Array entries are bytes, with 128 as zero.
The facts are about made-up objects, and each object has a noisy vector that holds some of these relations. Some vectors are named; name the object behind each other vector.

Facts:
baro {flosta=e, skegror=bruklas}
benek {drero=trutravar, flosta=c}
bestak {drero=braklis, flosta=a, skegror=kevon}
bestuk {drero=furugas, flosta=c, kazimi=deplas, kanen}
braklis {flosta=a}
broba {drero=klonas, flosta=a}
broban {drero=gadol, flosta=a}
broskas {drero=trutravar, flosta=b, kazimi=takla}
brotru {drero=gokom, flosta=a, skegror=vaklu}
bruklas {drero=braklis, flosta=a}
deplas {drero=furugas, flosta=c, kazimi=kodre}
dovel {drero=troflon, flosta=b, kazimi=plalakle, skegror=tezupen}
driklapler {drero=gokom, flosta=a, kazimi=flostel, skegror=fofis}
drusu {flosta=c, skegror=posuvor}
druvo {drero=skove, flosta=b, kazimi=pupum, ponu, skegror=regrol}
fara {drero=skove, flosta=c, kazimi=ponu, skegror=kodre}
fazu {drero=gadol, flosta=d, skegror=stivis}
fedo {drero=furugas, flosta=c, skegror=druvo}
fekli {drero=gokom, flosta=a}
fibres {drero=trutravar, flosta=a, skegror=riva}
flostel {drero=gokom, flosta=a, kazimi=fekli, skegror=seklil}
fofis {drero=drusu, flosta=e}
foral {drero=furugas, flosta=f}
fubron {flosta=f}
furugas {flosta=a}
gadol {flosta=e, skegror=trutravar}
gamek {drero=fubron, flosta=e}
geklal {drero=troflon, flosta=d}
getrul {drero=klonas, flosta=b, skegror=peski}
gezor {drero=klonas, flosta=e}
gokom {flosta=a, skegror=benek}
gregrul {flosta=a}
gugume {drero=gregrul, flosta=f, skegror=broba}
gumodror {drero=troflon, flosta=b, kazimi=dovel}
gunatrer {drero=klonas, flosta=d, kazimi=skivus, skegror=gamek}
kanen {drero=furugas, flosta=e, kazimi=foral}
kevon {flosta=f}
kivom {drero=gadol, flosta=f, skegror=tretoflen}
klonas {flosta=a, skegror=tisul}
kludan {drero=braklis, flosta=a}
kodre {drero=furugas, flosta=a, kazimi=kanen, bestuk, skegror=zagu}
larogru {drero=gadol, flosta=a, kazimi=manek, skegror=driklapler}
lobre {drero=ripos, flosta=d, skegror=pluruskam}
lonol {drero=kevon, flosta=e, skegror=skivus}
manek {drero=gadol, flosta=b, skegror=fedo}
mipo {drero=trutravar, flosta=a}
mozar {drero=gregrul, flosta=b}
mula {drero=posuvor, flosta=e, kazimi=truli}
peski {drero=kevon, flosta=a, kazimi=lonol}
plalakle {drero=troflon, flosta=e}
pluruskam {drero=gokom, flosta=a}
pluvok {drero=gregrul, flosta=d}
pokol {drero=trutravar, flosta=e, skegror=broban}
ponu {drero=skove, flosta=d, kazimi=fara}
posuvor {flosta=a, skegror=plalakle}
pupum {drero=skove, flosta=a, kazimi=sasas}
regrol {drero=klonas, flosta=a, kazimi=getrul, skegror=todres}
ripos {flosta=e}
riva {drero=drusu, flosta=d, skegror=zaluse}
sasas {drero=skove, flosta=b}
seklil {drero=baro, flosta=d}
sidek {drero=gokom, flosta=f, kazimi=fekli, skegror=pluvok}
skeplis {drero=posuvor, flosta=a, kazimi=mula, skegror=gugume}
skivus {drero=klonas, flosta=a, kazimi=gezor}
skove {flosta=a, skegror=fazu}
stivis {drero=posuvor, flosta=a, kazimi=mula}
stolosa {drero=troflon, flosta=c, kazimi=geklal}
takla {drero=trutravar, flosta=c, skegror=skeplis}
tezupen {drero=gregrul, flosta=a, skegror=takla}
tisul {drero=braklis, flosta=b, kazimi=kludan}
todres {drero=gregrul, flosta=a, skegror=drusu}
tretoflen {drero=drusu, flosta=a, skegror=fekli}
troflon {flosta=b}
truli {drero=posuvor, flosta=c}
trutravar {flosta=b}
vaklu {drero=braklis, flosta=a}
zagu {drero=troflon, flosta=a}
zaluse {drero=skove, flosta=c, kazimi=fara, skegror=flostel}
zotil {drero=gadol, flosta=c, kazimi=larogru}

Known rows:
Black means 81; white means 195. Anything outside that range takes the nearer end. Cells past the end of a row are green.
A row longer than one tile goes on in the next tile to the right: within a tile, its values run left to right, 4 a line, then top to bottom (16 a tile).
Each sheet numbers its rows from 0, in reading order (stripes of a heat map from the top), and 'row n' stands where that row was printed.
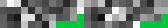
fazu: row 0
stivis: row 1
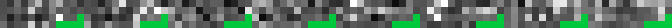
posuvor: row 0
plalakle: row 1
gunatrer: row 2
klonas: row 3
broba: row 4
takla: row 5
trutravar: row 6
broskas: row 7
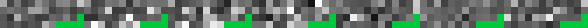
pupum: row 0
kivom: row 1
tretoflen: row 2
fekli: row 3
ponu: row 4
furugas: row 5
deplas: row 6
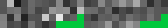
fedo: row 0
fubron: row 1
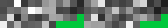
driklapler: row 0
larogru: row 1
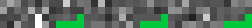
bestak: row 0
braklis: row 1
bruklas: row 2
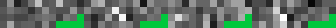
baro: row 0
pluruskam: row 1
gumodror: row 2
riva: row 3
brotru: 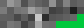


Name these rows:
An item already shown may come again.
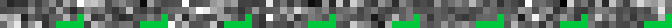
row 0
kodre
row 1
klonas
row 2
driklapler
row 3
skeplis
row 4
peski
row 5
fubron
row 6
fibres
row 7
broskas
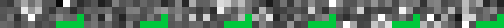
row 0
flostel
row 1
gezor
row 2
trutravar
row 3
fara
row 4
kivom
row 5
fofis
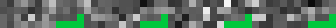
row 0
foral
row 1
geklal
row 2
broban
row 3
stolosa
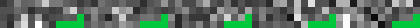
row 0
kevon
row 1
kludan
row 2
drusu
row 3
lonol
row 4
getrul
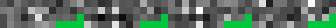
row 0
kludan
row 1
regrol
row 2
todres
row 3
manek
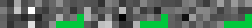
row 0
todres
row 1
skivus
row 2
mipo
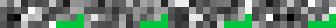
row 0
stivis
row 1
gumodror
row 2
fazu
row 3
druvo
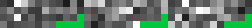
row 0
gugume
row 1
skove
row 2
driklapler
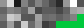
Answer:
tisul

